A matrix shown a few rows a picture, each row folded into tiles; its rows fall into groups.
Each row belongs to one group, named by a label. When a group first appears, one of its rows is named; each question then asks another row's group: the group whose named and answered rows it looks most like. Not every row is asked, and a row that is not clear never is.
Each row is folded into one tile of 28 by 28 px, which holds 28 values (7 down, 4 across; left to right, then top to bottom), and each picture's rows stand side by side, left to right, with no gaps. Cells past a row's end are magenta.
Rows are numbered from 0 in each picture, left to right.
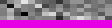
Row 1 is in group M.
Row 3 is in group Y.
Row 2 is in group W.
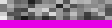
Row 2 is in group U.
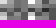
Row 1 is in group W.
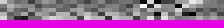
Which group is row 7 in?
W
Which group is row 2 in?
Y
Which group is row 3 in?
Y
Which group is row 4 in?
Y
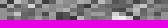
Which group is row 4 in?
Y
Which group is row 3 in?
U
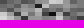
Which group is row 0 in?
Y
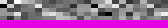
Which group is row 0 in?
U
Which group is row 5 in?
M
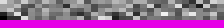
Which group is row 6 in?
M
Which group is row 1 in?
U
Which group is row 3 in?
W
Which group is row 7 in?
U
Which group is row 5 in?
M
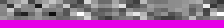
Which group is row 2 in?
M
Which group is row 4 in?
M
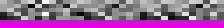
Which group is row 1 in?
U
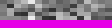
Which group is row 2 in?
Y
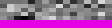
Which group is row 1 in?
W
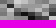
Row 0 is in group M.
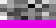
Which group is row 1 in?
U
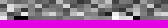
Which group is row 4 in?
Y
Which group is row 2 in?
M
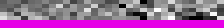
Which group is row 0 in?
Y
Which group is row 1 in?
Y
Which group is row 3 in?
M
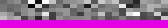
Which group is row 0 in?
Y
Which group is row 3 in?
U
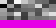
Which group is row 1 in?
M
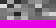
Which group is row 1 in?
M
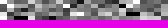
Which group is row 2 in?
M
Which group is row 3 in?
M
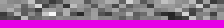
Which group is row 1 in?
M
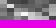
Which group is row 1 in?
Y
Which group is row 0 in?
M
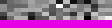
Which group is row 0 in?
W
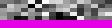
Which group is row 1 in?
U
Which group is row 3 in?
M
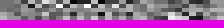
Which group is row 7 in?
W
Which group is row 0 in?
Y
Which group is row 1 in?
U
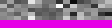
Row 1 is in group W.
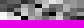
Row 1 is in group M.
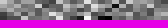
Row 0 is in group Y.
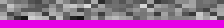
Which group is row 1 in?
Y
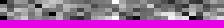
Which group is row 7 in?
W
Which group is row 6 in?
Y
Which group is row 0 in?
W
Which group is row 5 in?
M
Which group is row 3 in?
W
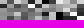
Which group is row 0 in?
U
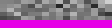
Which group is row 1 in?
U
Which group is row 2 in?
U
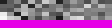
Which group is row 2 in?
W
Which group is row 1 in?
U
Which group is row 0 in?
Y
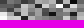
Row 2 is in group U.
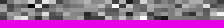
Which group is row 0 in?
W
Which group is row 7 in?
M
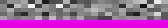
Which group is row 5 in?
U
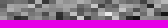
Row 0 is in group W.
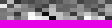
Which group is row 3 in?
Y
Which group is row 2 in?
Y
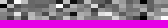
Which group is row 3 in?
M
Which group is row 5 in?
W
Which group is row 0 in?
U
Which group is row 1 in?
Y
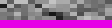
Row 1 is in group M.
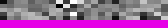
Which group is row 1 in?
Y
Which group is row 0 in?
W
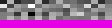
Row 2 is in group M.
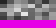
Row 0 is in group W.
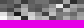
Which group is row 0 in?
Y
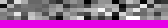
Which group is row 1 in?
Y
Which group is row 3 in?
W
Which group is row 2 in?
W
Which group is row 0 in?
U
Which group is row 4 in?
W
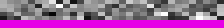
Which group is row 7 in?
Y
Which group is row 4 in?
U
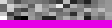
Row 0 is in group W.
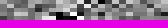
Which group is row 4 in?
U
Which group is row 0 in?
M
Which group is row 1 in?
W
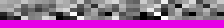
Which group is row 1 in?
W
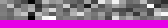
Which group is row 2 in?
M
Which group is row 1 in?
W
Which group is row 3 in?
U
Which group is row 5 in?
M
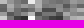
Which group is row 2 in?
W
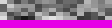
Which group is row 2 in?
Y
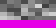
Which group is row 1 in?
M
